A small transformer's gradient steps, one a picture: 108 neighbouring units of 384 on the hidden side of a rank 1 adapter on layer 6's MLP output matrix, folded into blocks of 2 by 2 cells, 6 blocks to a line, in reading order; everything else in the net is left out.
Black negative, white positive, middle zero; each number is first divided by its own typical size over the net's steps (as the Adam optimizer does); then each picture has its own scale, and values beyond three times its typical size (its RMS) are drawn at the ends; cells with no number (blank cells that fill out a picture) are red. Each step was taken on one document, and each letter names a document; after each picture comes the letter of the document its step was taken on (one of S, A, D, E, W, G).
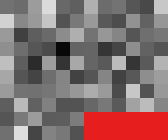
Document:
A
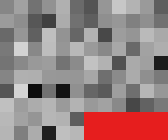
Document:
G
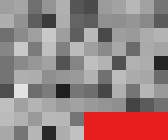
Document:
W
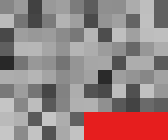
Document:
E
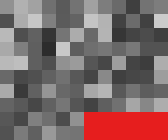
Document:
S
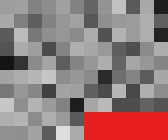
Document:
E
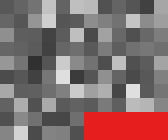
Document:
A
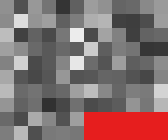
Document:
S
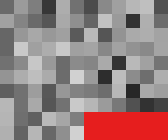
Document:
A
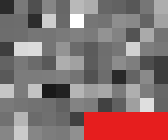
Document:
G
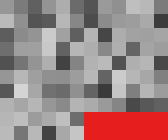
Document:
W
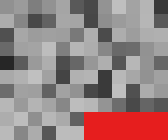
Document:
E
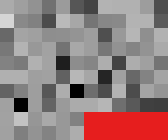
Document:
A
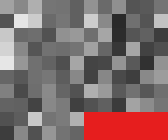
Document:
S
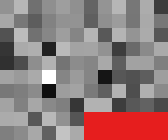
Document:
E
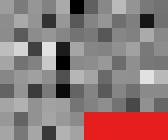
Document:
W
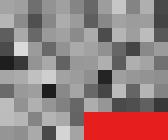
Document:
E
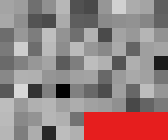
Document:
G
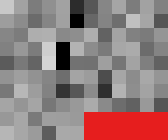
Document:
W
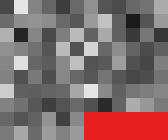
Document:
S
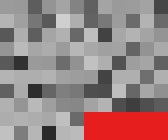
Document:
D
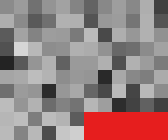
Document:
E
